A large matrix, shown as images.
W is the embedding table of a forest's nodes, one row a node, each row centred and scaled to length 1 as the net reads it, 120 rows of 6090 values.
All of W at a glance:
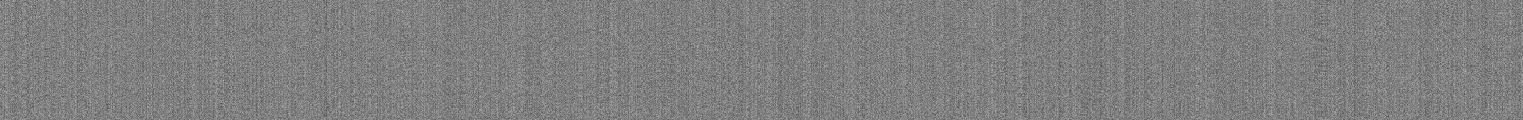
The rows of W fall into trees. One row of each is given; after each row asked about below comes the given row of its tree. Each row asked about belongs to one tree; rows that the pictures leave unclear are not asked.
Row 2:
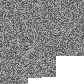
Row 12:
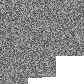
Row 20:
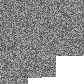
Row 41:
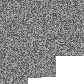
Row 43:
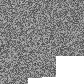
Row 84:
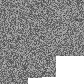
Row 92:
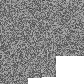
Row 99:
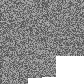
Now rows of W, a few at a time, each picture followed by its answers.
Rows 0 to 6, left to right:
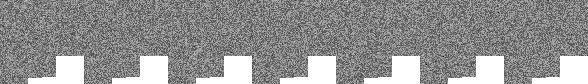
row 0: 12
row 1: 99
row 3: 92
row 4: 20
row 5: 43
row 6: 99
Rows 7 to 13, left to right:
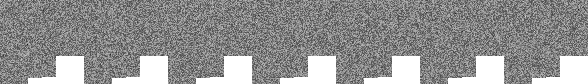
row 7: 2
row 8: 43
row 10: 12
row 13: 20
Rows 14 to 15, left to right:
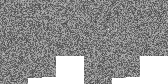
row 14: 92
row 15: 43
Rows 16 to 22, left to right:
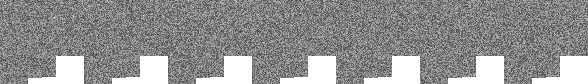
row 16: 20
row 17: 99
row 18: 92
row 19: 99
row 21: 12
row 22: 92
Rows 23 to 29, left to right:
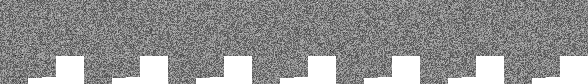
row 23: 20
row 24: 20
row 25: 92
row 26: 99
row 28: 2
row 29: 41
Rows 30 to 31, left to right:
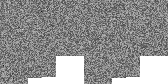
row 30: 41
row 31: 92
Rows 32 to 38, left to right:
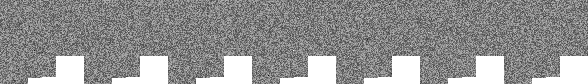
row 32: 43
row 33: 92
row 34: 92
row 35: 99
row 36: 2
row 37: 99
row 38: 12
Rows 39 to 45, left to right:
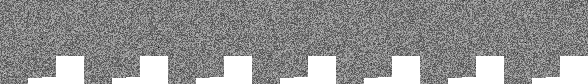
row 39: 20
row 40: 20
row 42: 2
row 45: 2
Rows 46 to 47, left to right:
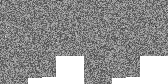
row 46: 12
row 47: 2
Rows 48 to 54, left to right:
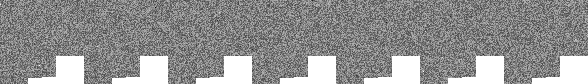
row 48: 84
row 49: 84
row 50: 41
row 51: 92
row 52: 12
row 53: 99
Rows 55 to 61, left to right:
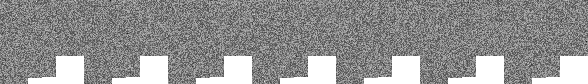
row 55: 12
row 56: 84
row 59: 2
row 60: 84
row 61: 2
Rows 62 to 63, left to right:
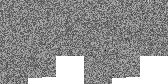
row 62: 20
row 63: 99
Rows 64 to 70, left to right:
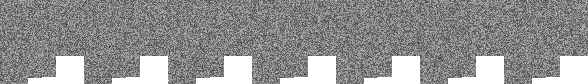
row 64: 92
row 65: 20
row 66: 20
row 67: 41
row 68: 43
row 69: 92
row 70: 20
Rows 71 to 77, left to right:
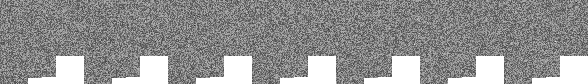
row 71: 84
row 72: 92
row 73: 84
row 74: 2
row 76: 43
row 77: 99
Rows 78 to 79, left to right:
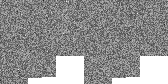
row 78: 84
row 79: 99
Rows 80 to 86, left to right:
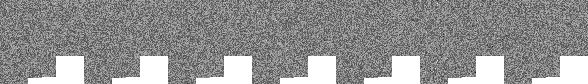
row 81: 92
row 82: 2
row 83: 2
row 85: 41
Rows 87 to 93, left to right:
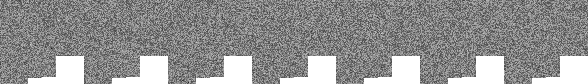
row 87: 41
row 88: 99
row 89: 20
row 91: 92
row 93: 12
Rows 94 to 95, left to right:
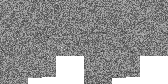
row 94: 99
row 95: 84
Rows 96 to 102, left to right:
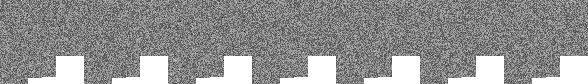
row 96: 41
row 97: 92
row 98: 43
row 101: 2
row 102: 92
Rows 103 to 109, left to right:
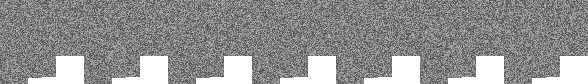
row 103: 12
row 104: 2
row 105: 92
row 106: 12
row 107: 12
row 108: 2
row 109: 41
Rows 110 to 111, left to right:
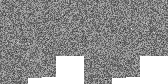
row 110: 2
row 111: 20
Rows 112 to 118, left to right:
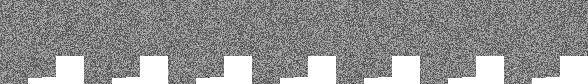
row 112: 20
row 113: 84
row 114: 12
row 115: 2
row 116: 20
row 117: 99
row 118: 43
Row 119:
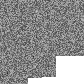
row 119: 92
